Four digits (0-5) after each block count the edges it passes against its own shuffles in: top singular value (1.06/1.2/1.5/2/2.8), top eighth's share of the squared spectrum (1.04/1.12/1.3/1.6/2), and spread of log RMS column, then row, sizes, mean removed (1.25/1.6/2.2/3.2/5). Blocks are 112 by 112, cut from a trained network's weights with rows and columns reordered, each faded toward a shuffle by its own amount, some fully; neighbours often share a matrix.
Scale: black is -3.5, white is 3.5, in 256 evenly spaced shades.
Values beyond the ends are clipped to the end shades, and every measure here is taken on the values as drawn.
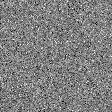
0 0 0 0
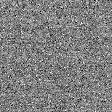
1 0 0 0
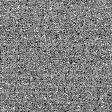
2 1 1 0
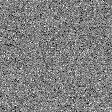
1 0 0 0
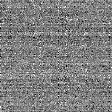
4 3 3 1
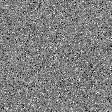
0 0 0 0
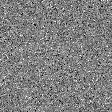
0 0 0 0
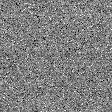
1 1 0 0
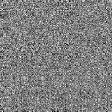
3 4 2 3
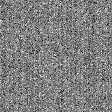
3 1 0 1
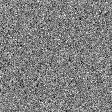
0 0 0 0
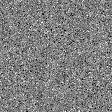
0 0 0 0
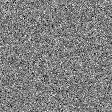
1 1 0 0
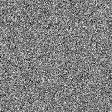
2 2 0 0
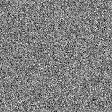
2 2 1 0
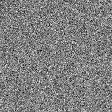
2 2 0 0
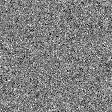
1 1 0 0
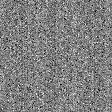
2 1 0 0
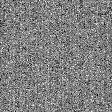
2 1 0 0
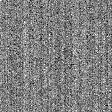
3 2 1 1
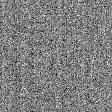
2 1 0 0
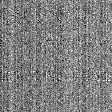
4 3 1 3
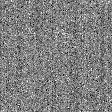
2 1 0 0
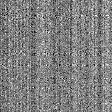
4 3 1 3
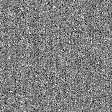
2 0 0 0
